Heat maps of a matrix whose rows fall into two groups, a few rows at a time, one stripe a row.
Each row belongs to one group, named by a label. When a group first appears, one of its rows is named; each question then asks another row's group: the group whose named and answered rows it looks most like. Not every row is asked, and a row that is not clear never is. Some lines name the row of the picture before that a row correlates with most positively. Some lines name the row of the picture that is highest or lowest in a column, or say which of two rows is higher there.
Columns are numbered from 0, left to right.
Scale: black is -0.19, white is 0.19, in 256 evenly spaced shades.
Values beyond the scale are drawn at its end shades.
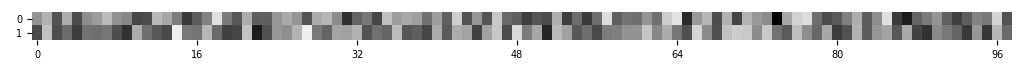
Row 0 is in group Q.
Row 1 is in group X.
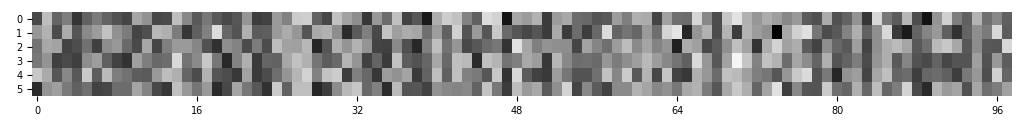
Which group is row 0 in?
X
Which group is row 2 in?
X
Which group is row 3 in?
X
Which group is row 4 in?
Q
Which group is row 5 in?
X
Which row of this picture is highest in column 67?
1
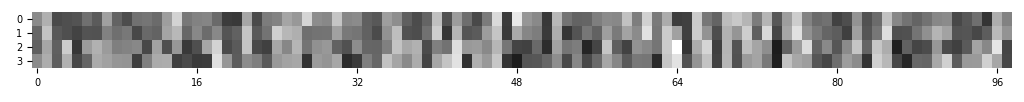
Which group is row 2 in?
Q
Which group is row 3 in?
Q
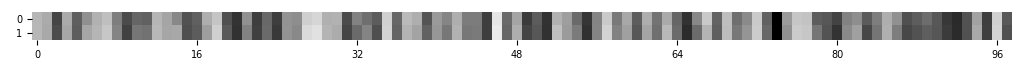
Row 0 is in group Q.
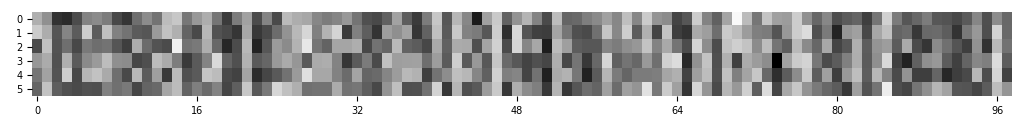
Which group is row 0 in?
X
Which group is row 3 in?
Q
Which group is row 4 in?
Q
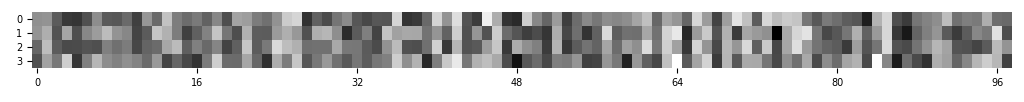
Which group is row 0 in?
X
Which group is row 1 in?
Q
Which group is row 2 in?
X
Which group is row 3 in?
Q
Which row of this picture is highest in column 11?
0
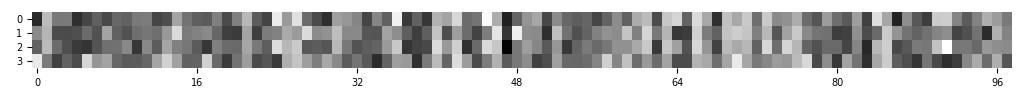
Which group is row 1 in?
X
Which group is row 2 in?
X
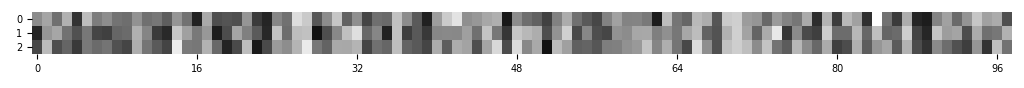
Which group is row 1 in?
X
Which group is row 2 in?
X
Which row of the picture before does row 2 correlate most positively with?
1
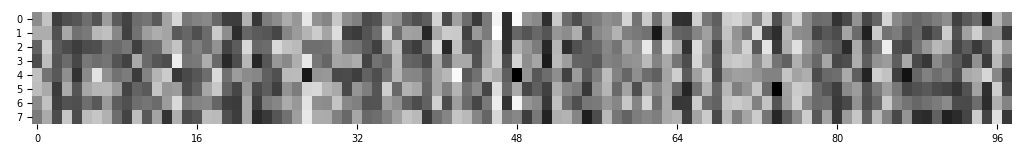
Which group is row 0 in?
X
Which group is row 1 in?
Q
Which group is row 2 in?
X
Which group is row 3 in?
X
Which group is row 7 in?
Q
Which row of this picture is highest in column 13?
4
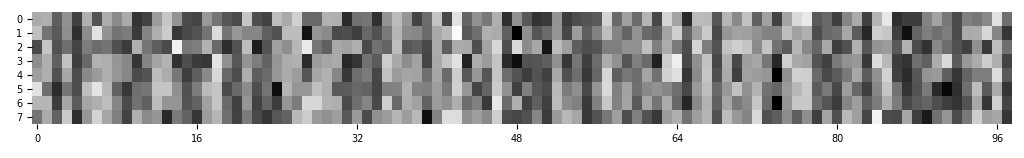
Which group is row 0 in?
Q
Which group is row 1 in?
Q
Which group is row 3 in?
Q
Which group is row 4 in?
Q
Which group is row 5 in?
Q
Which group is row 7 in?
Q
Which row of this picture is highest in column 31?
2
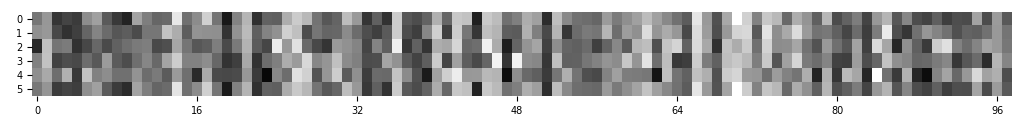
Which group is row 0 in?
X
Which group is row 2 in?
X
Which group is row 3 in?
X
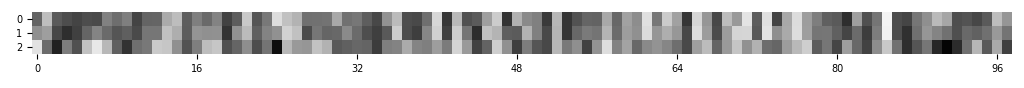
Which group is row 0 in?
X
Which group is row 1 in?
X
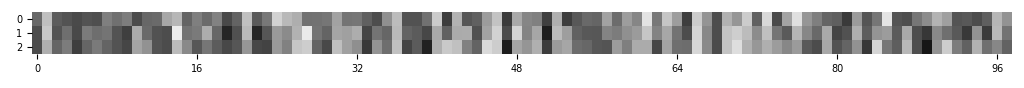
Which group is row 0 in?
X
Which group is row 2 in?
X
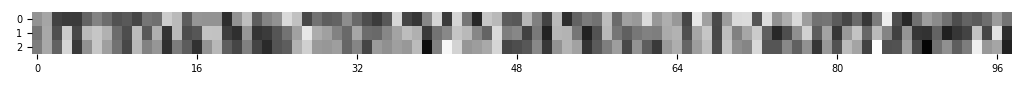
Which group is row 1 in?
Q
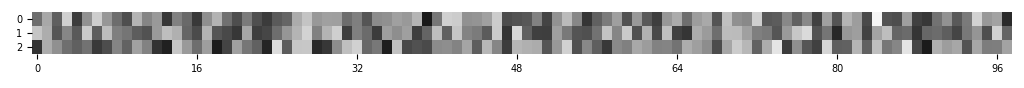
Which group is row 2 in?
X
